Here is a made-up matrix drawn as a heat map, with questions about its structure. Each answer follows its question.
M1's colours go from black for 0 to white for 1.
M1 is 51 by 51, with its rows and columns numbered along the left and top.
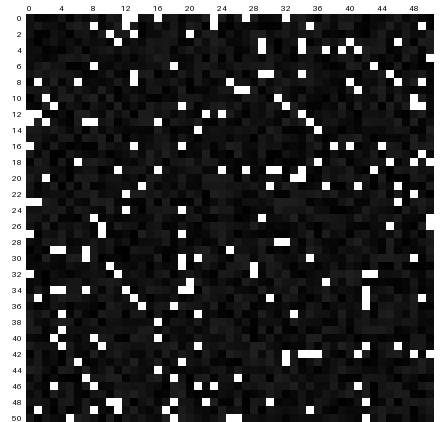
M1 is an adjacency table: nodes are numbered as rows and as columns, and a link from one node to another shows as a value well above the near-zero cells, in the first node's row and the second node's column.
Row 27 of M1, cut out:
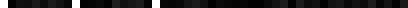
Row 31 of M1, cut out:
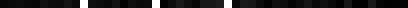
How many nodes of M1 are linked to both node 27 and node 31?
1
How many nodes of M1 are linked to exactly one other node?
5
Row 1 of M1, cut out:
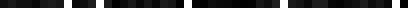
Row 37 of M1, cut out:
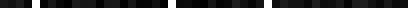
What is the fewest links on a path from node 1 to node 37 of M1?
4
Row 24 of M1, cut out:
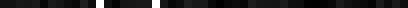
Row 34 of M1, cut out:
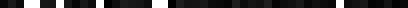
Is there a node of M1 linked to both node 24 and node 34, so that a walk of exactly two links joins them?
yes
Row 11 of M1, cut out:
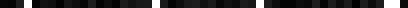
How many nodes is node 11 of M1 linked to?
5
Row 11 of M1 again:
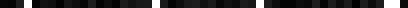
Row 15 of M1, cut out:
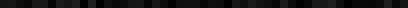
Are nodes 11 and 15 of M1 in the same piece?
no
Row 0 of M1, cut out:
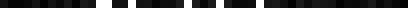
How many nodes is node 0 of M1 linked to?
6
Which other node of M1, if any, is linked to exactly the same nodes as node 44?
node 38
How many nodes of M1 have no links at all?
2
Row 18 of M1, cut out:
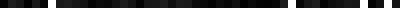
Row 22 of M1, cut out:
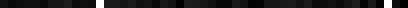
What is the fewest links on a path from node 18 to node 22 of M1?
2
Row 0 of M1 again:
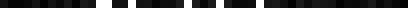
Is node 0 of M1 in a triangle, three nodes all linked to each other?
yes
